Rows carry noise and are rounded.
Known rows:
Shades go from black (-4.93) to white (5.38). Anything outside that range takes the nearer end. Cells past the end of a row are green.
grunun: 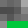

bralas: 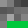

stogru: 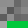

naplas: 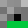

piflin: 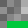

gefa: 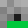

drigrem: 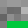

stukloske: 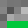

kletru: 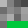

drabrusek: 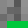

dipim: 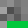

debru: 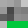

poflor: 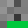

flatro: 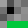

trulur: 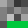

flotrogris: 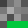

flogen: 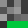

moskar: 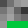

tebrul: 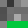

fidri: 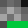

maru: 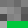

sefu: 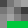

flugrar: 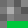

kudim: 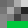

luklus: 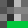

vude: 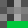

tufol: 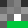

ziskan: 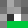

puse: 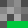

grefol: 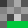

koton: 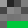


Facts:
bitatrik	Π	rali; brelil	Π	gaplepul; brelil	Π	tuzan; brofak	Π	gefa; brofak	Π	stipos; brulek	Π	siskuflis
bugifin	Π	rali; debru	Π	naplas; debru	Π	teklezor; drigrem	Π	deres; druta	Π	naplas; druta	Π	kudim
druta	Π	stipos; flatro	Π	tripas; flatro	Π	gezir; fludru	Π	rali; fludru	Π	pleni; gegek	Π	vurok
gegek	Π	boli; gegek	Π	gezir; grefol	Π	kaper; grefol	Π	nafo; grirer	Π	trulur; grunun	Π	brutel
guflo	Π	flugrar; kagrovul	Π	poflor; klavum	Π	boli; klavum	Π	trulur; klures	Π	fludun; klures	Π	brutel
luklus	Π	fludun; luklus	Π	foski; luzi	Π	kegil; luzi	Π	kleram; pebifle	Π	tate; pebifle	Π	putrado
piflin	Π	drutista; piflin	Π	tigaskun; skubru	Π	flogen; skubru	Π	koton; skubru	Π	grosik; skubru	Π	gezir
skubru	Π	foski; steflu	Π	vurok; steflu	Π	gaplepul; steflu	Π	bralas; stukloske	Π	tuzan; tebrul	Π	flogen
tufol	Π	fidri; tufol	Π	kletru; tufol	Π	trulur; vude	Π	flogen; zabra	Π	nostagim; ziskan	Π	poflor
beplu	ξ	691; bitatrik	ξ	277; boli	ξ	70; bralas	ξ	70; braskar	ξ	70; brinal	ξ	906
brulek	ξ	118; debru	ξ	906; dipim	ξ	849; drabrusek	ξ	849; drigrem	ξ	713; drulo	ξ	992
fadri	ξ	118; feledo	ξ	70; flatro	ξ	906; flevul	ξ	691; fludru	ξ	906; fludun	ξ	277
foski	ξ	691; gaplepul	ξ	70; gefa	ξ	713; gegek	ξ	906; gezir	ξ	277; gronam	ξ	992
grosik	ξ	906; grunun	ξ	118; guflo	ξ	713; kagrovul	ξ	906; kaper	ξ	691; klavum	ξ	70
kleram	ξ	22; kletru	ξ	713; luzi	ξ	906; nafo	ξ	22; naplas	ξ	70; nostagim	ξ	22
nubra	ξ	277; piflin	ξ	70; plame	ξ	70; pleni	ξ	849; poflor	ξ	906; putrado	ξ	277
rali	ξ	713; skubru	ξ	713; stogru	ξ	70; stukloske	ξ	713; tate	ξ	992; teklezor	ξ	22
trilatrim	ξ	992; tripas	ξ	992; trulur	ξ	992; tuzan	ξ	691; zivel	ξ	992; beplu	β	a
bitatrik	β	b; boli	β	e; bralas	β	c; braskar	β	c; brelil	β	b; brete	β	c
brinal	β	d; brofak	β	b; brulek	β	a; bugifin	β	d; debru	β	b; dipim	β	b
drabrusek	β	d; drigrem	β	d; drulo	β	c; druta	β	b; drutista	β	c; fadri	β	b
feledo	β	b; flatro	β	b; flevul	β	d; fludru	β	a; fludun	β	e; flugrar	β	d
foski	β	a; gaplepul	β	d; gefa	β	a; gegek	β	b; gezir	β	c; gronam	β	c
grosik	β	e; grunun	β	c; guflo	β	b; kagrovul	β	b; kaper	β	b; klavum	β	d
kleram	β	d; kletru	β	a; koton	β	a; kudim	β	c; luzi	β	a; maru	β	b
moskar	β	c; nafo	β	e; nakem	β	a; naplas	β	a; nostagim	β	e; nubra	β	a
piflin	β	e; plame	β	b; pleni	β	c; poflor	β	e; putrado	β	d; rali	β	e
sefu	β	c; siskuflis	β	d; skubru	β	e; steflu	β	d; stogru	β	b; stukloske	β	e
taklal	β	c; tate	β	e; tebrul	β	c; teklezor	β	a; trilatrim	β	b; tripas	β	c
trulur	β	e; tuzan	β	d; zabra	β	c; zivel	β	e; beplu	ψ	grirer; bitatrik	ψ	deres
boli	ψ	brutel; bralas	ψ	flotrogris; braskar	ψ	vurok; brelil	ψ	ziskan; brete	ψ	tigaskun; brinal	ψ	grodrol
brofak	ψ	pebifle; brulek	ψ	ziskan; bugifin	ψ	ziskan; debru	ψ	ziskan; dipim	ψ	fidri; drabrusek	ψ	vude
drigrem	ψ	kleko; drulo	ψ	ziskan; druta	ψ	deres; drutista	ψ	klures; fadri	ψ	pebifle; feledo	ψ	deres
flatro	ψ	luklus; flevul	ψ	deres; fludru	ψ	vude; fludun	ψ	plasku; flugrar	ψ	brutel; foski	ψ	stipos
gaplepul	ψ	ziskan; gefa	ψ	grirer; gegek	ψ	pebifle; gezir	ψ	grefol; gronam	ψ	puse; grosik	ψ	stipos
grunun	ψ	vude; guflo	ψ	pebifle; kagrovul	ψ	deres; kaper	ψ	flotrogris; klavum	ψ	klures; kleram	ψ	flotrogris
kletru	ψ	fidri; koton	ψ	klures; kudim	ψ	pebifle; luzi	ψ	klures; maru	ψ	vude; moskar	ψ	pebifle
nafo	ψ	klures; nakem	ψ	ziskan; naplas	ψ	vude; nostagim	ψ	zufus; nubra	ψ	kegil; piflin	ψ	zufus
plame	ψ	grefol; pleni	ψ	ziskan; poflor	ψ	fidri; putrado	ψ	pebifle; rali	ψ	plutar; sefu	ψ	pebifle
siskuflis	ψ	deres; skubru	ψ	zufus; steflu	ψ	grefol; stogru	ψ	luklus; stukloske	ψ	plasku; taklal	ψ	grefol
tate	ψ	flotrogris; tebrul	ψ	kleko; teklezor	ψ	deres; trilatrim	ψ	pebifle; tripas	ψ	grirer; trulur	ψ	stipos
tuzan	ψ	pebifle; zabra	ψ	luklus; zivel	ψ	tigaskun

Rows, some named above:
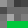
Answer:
bralas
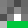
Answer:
brelil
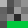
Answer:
fludun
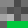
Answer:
tuzan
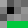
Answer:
flatro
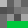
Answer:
tripas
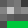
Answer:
deres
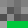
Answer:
feledo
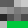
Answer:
druta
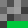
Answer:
brutel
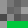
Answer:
feledo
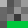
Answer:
fludun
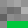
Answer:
drigrem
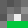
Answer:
steflu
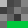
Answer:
foski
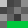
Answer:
foski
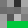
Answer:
brulek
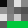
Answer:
pebifle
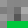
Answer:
nubra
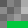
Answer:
piflin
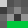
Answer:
gezir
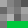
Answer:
kletru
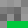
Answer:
gronam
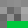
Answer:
zivel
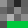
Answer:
boli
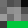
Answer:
vurok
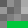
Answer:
piflin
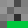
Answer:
poflor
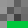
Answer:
kaper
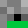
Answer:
teklezor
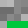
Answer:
drulo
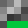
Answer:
stipos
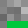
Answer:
drigrem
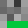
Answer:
brulek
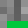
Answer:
beplu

